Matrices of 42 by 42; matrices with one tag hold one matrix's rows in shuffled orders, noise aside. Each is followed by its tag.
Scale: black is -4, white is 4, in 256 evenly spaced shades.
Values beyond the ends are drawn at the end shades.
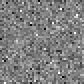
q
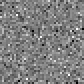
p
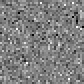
p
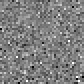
p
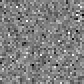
p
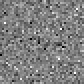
q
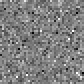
p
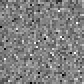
q
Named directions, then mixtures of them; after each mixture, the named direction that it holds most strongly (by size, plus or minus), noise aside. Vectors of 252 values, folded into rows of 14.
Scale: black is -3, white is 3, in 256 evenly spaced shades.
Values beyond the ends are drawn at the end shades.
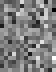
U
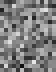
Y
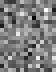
U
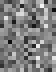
U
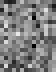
Y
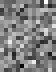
Y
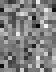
U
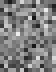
Y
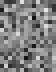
Y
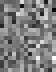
U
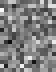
Y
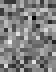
Y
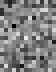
Y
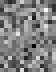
Y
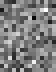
Y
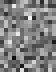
Y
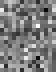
Y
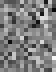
U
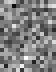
Y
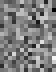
U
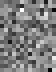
U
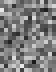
Y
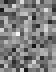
Y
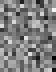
U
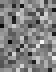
U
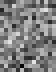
Y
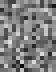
Y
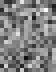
Y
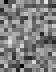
Y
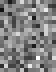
Y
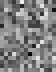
U
